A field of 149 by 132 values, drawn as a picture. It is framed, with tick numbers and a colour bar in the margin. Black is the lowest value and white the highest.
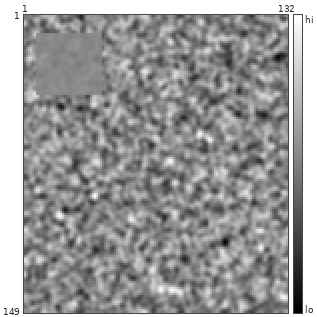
An odd patch, calmer than its surroundings, sits in the top left. The field is mottled with small blotches. Neither half mirrors the other. There are no lone odd cells. The top left is the calmest part. There is no overall slope. No row or column stands out. The histogram is bell-shaped.
